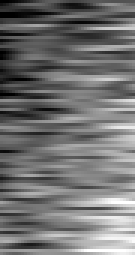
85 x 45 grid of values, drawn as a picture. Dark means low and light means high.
Slope: up to the bottom right. Grain: streaks across. Ninth with the highest average: bottom right. Mirror symmetry: none.
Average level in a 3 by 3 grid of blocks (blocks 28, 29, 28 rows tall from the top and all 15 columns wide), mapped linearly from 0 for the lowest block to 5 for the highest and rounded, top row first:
0 1 2 / 1 2 3 / 2 3 5
